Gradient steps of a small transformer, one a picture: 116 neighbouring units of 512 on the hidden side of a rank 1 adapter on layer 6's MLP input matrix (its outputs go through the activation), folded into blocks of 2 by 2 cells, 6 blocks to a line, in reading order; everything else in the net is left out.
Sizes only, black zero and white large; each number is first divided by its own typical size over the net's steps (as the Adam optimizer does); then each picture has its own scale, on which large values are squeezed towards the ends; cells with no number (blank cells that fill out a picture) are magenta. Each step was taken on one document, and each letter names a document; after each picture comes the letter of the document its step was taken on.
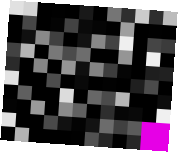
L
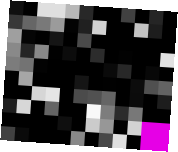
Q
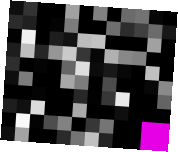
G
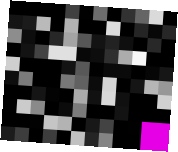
G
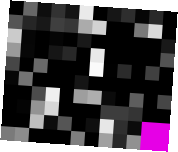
Q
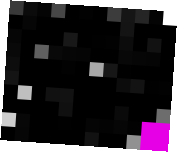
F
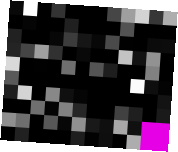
F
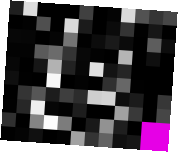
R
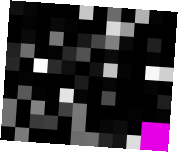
L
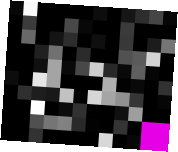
R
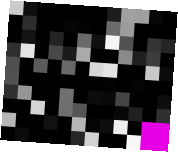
L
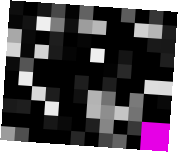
Q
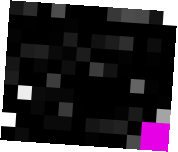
F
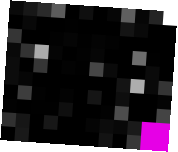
F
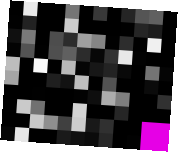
G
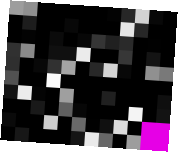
L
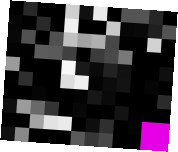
G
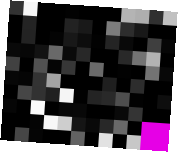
R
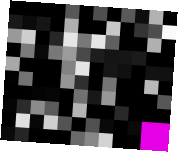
G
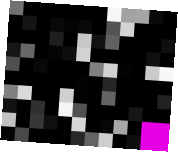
L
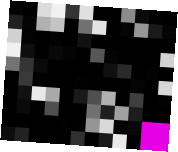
Q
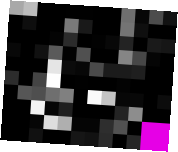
R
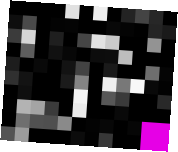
G
